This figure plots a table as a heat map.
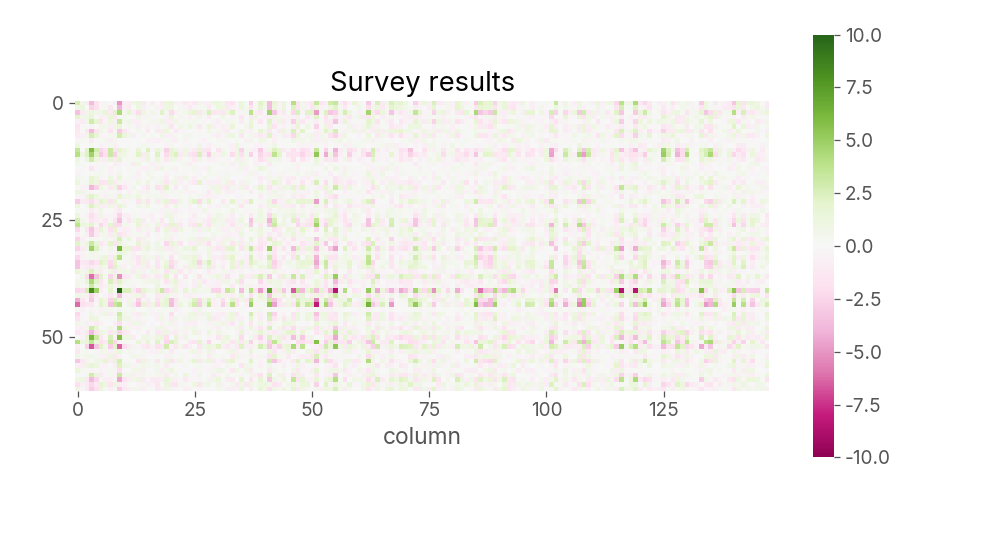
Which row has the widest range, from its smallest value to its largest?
40
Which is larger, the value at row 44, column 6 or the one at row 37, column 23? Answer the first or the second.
the first
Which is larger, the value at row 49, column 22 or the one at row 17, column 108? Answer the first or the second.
the first
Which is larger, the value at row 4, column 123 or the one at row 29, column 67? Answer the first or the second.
the first
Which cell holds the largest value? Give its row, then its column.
40, 9
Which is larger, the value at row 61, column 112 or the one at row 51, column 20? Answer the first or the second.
the second
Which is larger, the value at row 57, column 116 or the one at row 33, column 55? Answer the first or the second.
the first
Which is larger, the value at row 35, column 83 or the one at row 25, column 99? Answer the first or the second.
the first
